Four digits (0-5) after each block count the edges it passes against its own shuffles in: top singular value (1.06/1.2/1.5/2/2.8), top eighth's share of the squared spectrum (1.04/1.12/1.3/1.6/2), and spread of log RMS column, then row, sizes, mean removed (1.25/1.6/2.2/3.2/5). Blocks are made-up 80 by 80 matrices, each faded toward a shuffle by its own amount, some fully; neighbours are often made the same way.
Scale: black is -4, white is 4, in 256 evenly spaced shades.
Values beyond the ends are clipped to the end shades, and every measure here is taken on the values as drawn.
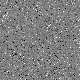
0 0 0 0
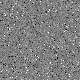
0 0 0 0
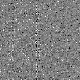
4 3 1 1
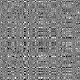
5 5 3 3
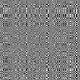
5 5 4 4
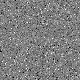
2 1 0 0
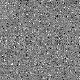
3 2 1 1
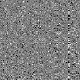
4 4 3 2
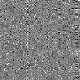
4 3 2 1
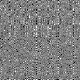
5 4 3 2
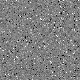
3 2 1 0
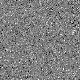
3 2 1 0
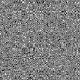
4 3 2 2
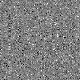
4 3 1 1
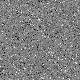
0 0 0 0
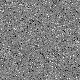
1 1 0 0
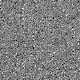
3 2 1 0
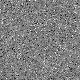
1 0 0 0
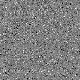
3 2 1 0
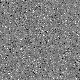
0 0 0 0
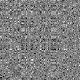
4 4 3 2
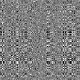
5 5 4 3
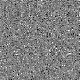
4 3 1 1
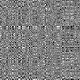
5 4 3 3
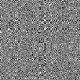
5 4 2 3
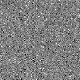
4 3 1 1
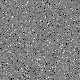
0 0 0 0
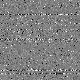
2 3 0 3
